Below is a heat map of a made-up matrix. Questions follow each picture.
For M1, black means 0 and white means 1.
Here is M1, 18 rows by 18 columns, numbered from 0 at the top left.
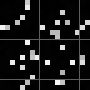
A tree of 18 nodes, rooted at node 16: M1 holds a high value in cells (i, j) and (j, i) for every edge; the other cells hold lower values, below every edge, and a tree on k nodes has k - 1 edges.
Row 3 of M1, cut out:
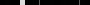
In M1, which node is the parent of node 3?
4
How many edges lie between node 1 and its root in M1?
2
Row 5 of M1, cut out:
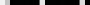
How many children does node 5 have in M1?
3
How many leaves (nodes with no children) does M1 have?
12
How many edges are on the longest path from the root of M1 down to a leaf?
3
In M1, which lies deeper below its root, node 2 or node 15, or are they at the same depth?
node 15
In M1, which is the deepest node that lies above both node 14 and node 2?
12
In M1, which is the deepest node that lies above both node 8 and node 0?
5
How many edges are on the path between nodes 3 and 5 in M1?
4
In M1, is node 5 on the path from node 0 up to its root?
yes
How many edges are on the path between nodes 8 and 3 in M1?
5
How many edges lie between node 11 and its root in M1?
1
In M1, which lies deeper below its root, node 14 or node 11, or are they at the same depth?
node 14
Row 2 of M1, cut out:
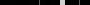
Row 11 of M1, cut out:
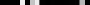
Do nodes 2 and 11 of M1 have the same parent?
no
